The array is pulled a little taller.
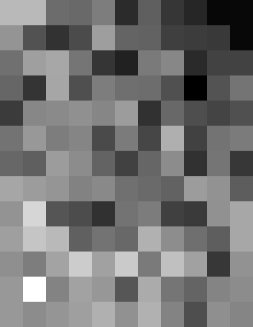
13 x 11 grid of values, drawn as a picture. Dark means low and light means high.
There is an overall slope up to the bottom left. The ninth with the highest average is the bottom left. The ninth with the lowest average is the top right.
